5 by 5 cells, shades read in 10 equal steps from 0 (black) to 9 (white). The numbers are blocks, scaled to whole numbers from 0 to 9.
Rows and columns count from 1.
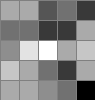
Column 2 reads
6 4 8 6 6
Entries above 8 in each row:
0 0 1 0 0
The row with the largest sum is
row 3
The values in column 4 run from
2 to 6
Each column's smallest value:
4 4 2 2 0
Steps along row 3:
up up down up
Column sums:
28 30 23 18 21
